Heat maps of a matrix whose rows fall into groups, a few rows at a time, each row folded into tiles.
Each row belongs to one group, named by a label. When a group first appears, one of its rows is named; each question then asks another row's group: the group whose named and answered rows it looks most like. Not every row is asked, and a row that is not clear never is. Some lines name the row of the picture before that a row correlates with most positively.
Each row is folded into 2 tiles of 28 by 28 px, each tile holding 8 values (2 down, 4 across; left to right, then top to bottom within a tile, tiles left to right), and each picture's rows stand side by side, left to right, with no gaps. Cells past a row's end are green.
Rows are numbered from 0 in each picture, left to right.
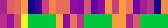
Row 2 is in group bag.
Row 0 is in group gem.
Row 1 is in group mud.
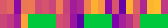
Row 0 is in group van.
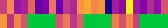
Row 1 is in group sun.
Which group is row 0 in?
mud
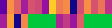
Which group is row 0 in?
bag
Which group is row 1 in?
van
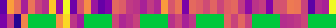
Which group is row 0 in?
bag
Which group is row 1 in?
mud
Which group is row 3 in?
van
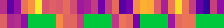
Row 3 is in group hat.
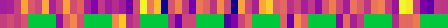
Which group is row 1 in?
hat
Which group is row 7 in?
hat
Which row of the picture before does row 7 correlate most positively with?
3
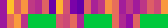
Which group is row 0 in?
hat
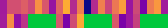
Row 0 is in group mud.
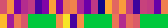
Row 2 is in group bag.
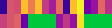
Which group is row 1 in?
gem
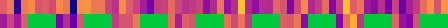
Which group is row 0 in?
van
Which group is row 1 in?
van
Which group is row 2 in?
hat
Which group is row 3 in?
mud
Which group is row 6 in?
hat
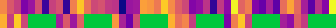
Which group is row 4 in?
hat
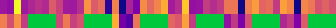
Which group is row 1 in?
sun
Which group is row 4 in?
van
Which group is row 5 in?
van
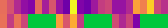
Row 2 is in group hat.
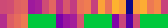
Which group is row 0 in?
gem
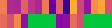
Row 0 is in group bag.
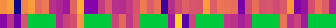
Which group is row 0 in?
van
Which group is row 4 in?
van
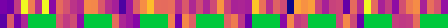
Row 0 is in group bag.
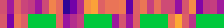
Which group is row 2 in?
van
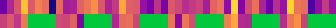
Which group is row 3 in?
mud
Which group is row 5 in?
hat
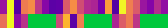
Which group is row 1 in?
bag
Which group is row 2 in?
hat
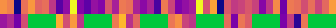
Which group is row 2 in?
bag
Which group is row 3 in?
sun
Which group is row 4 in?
mud
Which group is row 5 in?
bag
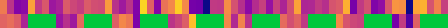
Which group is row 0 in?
sun
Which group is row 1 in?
bag
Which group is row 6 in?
mud
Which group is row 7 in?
van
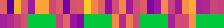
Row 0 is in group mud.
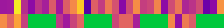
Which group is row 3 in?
mud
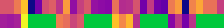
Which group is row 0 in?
gem
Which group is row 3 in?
van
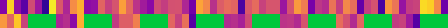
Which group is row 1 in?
gem
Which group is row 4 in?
van
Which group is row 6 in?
bag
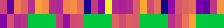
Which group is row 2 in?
sun
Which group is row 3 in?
gem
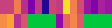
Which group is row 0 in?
bag
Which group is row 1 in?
hat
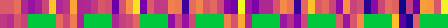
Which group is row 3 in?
van
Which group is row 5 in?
van
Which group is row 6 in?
gem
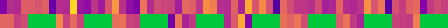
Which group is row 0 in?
sun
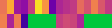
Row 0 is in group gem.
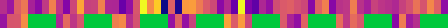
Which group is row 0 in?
gem
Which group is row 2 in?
sun
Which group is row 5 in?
gem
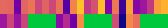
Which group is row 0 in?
van
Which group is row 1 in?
gem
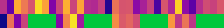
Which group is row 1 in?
hat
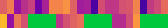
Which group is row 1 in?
hat
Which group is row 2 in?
gem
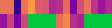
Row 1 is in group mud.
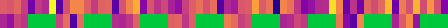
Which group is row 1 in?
bag
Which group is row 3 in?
sun
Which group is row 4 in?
sun
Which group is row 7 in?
hat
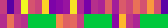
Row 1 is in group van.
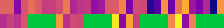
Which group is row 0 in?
van
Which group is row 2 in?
mud
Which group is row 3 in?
bag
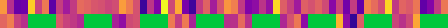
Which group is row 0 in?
sun
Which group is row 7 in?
gem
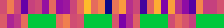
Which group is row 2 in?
gem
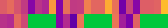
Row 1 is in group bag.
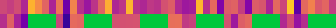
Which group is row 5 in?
van
